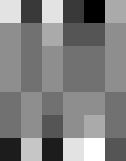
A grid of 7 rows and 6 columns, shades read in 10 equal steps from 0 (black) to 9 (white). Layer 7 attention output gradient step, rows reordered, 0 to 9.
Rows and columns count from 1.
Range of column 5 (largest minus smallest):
9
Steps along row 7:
up down up up down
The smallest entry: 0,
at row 1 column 5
